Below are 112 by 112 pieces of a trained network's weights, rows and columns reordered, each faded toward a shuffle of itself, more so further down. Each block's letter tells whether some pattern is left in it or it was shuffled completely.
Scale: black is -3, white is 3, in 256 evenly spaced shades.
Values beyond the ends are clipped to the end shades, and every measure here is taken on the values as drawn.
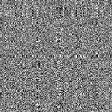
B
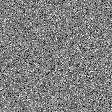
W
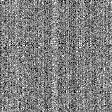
B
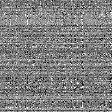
B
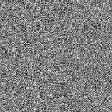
B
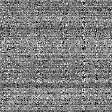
B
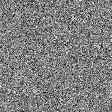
W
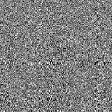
B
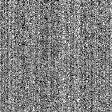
B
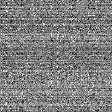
B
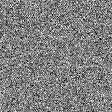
W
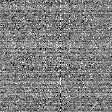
B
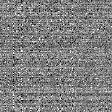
B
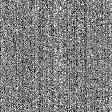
B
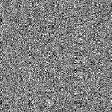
B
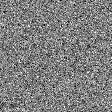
W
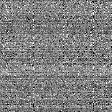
B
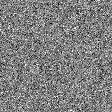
W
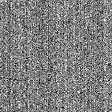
B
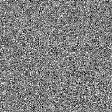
B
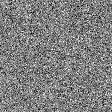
W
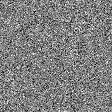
W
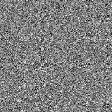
B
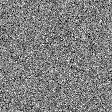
W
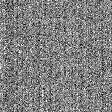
B
